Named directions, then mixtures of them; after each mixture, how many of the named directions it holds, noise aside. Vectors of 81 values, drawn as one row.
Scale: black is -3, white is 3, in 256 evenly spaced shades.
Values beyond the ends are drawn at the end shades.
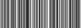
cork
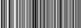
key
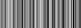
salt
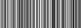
two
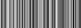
two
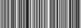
one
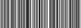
one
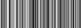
three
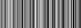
one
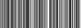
two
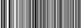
one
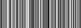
three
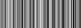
one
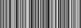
one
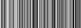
three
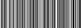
two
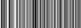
one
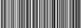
three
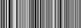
three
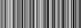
one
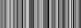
two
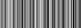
one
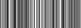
three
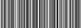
two
